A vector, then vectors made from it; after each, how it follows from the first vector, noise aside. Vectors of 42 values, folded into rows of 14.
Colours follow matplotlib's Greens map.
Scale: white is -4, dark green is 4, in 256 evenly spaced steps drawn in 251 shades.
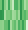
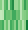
negated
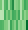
negated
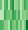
negated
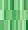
negated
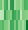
negated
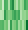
negated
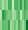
sign-scrambled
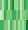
negated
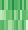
sign-scrambled
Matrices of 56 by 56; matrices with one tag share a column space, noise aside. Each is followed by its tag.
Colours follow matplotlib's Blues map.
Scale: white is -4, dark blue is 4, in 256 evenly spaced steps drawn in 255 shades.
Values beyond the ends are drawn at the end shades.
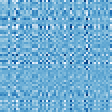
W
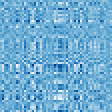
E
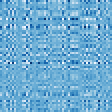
W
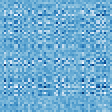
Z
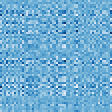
Z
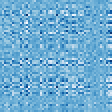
Z
